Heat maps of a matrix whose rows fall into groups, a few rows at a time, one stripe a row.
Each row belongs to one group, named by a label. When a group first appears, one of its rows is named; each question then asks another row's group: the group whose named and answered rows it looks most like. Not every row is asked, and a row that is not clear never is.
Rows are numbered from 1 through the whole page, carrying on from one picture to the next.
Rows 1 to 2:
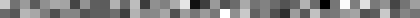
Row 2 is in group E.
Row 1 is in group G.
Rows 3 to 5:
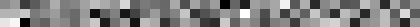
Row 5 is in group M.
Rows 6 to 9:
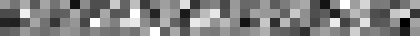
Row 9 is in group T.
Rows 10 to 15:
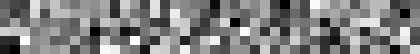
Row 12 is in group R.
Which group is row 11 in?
T
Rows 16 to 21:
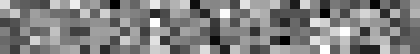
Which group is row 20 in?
T
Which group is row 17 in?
R
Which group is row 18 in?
T
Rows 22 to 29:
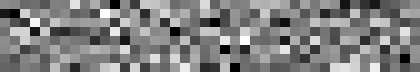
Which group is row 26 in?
E
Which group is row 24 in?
T
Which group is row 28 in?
T
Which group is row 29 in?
R
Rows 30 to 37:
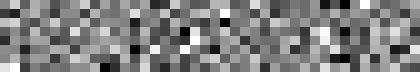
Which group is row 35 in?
M
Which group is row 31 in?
E
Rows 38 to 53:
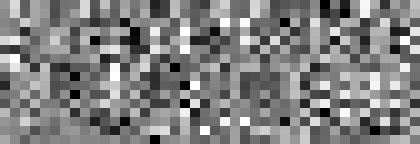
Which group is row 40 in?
E
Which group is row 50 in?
G
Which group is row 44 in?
M
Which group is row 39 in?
R
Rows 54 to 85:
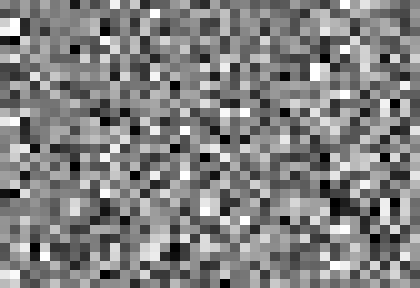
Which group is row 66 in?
E
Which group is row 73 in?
M
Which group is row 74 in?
R
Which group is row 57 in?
M
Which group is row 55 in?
T
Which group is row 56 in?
M
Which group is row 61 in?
T
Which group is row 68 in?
M
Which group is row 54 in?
G
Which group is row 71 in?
R
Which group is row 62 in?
T
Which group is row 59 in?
G
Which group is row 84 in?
M
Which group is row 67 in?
M
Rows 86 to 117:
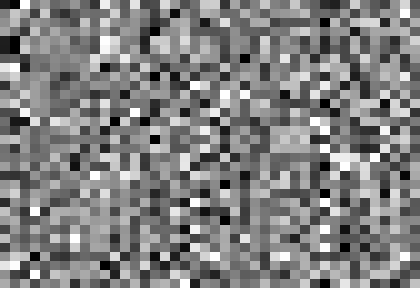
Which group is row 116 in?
T
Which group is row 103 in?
R
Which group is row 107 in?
R
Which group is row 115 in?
M
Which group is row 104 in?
G
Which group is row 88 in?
R
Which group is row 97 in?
R
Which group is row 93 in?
M
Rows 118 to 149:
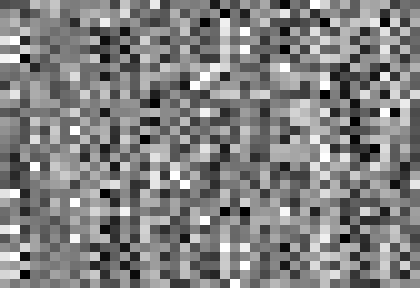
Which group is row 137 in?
T
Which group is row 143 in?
M
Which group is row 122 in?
M
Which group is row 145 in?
E
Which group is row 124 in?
M
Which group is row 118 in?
T
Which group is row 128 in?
R
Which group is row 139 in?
M
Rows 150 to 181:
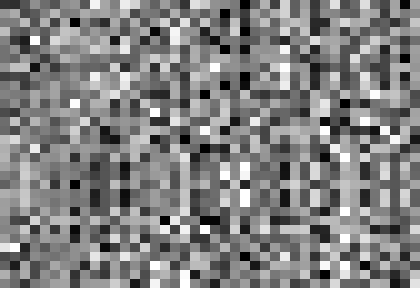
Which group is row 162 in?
T
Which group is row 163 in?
R
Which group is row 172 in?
E
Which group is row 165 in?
M
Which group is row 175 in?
G
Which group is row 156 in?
T
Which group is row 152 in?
G
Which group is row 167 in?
G
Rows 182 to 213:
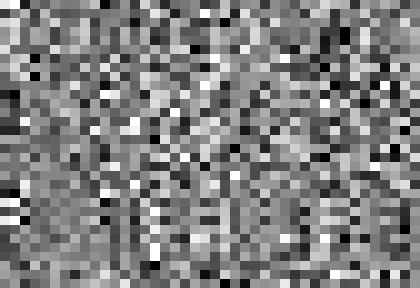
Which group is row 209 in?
T
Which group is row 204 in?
M
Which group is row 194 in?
T
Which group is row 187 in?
G
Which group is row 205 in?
T
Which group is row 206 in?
M
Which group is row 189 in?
R
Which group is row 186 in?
R
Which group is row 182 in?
M
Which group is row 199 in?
G
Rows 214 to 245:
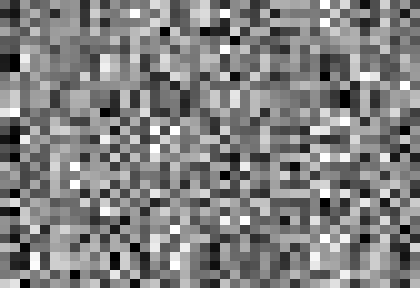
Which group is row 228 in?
T
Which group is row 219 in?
E
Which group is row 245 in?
M
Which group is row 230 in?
T
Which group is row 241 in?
M
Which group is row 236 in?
R
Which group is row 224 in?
R
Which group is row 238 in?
E
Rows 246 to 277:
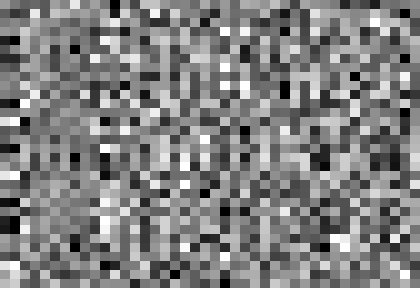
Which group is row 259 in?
M
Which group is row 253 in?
E
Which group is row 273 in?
G
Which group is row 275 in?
M
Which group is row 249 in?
E
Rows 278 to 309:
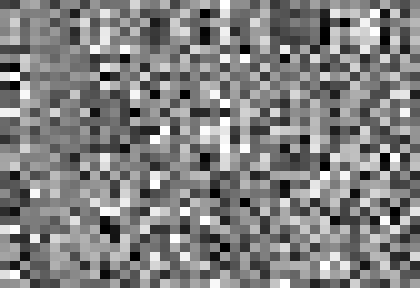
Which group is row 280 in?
R
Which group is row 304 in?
T
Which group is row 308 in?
M
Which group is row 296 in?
R
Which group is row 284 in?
E
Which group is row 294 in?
E
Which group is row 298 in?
T
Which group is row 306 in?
M
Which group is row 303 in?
M
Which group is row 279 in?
R
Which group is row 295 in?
R
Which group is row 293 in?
T
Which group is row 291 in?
E
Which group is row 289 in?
E
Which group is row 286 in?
M
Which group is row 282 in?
R
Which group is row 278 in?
E
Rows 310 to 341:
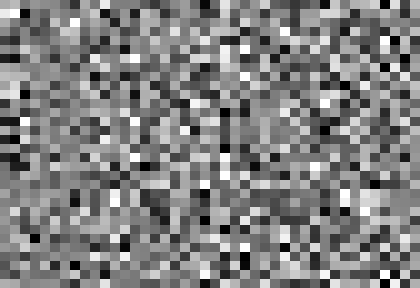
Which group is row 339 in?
G
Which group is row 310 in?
R
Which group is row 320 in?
M
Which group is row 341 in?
R
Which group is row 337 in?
E
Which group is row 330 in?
G
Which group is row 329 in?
E
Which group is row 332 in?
G
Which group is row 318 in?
E
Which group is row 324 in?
G
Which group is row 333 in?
R
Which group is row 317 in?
R
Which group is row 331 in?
G
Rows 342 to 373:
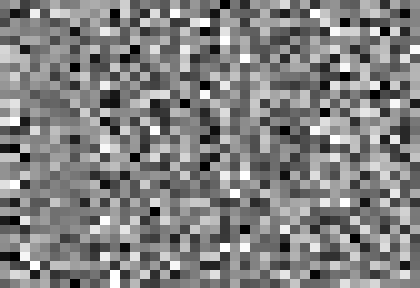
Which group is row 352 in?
G
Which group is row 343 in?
T
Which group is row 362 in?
M
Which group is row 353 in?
M
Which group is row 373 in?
G
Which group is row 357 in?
R
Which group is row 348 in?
E
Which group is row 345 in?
R
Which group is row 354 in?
R
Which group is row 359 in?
M
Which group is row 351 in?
R
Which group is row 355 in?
M
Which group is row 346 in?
E
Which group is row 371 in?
T
